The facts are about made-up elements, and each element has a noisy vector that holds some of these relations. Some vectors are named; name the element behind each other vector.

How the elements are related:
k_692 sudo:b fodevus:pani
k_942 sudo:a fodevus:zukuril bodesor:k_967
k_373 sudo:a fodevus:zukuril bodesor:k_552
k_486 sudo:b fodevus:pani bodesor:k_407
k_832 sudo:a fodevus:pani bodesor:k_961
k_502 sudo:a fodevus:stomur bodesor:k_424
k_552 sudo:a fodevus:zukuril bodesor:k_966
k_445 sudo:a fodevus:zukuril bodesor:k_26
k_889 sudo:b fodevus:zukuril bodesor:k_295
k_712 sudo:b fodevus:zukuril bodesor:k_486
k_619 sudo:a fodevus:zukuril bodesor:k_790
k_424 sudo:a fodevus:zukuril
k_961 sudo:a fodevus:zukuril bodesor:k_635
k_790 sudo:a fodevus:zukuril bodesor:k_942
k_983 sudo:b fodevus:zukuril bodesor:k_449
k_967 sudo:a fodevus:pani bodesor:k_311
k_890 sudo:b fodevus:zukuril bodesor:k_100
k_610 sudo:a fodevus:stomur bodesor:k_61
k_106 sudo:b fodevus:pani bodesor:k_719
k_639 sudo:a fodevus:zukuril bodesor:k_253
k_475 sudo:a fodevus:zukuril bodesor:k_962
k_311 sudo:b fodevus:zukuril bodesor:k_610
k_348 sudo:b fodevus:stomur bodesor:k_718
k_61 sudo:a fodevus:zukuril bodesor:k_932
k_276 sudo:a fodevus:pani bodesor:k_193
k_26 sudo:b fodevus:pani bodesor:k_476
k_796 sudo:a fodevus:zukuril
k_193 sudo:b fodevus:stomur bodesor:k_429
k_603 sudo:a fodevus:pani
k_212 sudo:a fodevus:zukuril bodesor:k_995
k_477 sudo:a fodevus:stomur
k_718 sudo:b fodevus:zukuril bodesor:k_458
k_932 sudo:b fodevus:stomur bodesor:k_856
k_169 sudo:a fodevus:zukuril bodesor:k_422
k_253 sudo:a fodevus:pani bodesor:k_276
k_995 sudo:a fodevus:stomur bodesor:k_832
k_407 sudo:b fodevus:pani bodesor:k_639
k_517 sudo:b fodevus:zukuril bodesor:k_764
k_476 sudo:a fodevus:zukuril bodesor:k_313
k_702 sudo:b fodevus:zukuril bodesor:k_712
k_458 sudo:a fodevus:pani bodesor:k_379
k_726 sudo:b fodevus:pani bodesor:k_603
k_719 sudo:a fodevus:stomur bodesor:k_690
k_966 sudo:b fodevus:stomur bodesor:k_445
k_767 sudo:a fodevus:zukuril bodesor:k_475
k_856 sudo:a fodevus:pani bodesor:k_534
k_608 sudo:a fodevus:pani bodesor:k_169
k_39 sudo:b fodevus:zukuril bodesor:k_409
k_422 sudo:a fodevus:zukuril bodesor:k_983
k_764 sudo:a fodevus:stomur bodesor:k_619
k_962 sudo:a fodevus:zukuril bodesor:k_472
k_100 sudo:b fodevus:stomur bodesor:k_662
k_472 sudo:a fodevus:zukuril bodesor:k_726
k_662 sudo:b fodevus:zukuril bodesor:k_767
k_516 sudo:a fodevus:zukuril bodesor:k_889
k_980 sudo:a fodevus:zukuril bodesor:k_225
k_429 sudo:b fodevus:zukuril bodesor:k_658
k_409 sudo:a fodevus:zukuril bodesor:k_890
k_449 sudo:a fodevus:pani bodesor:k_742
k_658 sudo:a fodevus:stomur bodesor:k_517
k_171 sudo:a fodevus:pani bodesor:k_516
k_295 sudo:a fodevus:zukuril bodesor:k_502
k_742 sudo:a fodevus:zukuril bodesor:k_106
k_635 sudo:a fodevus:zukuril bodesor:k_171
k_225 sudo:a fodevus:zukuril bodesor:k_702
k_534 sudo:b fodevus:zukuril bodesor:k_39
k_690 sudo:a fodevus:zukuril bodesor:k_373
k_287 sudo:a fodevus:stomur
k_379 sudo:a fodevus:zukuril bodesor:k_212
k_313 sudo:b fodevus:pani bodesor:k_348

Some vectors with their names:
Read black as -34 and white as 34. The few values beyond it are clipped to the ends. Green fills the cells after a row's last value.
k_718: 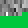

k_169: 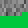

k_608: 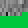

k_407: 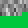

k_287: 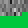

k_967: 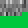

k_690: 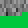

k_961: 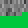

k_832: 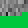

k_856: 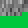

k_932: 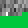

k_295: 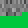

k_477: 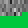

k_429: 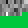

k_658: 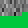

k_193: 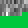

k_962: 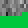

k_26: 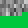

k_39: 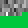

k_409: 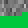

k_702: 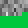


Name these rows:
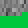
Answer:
k_225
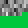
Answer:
k_662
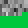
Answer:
k_983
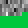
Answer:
k_889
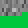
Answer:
k_639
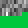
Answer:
k_100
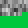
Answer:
k_106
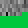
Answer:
k_171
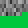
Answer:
k_719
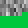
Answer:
k_313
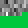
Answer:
k_890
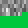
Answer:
k_692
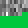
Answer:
k_348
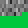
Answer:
k_995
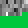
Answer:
k_517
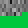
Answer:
k_502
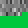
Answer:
k_424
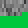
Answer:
k_61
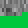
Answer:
k_476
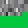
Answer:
k_458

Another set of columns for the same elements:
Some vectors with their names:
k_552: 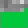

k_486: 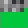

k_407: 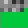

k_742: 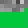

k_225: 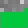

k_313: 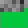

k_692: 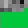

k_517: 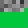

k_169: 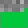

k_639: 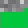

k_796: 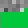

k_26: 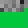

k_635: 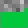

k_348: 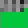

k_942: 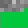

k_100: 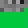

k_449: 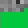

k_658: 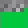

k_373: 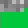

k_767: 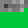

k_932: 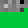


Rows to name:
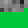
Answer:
k_726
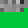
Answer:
k_966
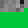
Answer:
k_311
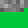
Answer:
k_832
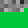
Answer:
k_429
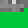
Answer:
k_967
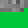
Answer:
k_608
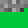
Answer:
k_856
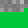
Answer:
k_980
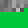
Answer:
k_764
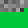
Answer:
k_995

